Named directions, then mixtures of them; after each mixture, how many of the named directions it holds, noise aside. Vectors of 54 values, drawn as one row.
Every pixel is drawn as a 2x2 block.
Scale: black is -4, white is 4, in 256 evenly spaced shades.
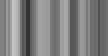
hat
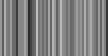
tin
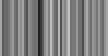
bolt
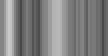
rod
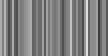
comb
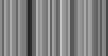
two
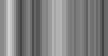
one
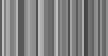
three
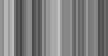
two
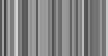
three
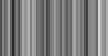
two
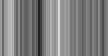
two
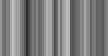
two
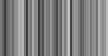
three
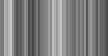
two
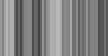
two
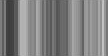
three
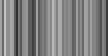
three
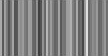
two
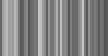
three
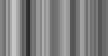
one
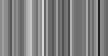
three
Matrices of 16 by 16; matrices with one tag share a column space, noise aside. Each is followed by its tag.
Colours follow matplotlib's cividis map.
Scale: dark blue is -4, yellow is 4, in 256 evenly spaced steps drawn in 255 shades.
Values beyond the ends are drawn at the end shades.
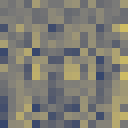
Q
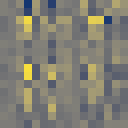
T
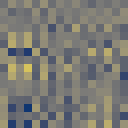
Q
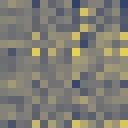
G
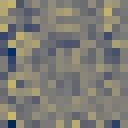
G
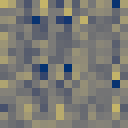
T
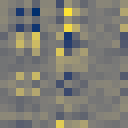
G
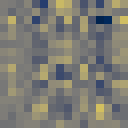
T
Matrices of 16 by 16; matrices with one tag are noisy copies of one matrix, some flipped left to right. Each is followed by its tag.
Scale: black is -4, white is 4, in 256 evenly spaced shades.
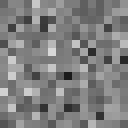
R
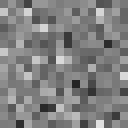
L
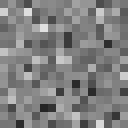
L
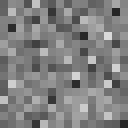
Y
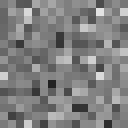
L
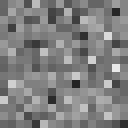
Y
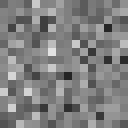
R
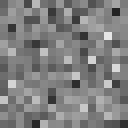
Y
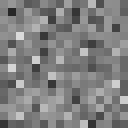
Y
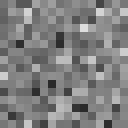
L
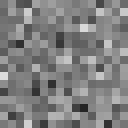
L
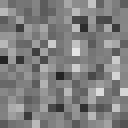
R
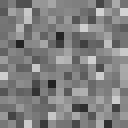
L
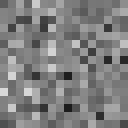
R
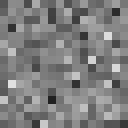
Y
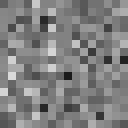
R
